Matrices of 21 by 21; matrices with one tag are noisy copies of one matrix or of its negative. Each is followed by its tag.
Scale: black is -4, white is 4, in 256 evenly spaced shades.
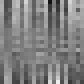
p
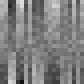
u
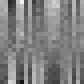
u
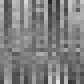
p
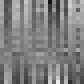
p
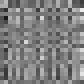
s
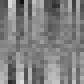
u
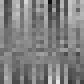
p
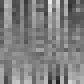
p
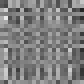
s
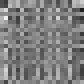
s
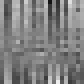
p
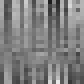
p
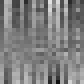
p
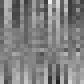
p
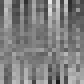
p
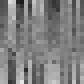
u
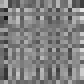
s
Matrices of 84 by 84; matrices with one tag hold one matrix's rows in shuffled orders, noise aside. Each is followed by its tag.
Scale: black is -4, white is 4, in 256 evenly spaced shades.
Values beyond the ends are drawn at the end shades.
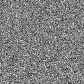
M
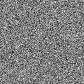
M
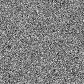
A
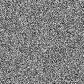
A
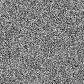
A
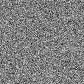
M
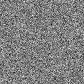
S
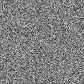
S
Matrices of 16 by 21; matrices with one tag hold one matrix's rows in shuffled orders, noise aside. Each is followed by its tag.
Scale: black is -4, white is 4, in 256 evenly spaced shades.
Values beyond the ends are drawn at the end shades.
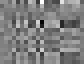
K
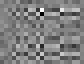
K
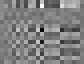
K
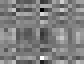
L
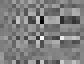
K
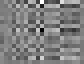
K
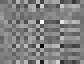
K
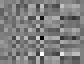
K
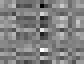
L
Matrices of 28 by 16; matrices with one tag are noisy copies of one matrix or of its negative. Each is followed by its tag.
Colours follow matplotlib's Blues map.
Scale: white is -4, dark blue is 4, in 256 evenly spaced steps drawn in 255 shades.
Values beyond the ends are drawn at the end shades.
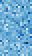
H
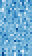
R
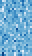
R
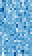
R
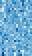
R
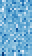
R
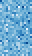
H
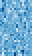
R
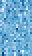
R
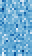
R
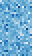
H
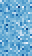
H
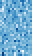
R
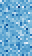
H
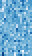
R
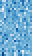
R
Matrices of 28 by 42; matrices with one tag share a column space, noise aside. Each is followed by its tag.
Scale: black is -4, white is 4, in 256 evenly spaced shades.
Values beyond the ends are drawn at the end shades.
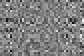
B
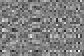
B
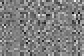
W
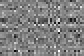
B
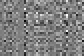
W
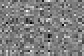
B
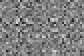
B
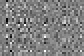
B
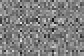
B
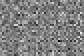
W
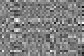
B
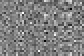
W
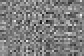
W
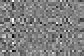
B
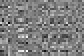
B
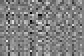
W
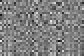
W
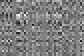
W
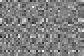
B
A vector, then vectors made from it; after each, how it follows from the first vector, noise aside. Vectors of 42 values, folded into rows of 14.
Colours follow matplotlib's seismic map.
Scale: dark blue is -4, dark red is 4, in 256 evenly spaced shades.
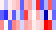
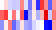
negated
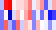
reversed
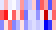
negated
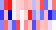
reversed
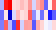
reversed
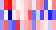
reversed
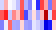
negated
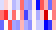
negated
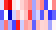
reversed
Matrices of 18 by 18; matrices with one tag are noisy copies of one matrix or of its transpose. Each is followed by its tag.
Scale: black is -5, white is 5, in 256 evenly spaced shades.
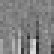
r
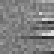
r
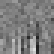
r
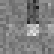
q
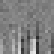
r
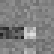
q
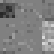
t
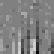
r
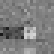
q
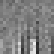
r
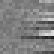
r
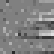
r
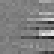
r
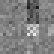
q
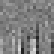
r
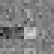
q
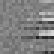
r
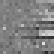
r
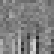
r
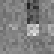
q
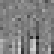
r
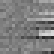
r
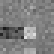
q
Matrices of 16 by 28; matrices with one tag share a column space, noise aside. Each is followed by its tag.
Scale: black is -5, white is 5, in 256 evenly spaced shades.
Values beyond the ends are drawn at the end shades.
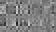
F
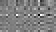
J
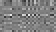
J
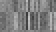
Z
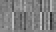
Z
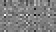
J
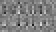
F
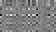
J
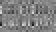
F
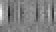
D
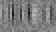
D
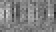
D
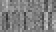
Z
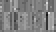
Z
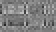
F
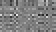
J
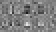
F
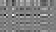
J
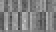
Z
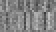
Z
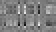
F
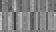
Z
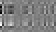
F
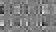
F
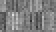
Z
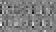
F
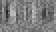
D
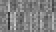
Z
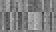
Z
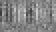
D
